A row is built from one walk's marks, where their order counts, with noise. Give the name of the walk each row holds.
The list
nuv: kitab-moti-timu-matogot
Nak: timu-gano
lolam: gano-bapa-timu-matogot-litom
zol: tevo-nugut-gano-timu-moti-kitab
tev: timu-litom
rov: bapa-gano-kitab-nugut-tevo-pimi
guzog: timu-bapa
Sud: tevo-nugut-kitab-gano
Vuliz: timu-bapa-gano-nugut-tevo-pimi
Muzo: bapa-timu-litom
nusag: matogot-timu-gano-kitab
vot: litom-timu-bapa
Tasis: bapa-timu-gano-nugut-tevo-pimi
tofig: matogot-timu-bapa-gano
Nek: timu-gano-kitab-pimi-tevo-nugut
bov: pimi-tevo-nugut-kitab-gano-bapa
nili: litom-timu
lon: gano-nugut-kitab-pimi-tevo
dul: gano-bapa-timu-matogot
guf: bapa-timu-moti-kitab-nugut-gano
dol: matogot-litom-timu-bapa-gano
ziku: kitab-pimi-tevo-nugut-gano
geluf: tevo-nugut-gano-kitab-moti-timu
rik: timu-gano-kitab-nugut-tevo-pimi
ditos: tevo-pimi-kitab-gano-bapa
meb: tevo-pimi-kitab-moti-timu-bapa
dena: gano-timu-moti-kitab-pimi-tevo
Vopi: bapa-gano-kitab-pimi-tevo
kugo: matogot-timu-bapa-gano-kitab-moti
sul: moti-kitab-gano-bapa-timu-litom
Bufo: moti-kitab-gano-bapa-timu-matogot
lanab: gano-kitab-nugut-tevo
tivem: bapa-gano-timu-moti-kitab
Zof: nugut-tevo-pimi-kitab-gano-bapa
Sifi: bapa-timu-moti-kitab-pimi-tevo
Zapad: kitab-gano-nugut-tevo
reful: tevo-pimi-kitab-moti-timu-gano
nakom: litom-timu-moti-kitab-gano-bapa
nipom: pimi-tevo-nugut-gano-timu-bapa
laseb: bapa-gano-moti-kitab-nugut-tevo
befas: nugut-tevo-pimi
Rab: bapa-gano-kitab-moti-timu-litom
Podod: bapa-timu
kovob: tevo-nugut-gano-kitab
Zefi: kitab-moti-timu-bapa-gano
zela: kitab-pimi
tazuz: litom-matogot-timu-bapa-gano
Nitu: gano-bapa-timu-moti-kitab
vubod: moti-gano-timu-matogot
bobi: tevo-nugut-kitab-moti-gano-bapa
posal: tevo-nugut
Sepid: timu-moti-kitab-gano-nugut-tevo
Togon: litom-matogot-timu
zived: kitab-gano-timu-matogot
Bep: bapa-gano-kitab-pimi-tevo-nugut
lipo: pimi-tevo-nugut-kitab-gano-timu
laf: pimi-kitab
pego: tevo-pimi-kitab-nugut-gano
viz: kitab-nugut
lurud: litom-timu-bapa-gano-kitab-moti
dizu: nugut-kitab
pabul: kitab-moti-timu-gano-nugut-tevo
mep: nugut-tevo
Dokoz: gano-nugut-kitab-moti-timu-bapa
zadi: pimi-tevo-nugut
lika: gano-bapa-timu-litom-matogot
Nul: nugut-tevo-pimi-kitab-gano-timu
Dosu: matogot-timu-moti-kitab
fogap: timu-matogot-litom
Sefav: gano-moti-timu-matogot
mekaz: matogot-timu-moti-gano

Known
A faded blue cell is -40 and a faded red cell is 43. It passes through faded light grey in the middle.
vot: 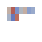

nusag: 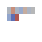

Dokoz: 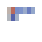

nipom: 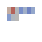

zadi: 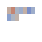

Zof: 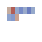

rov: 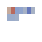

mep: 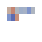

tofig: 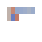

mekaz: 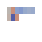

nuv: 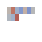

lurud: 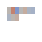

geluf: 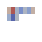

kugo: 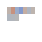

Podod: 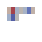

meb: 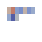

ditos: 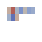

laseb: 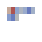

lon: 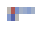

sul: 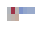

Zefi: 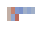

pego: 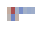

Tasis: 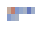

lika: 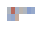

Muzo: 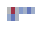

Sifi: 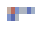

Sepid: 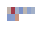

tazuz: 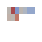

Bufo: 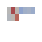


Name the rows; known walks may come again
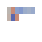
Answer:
mekaz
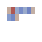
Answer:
Nul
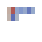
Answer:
guf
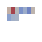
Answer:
lipo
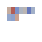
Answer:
Bep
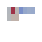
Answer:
sul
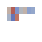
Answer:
vot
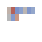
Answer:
nakom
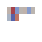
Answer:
nili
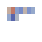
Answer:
meb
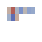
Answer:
ditos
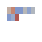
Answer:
pabul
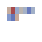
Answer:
Vopi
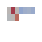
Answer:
Bufo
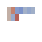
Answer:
Zefi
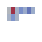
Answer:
Rab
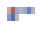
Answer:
laseb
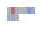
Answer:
lika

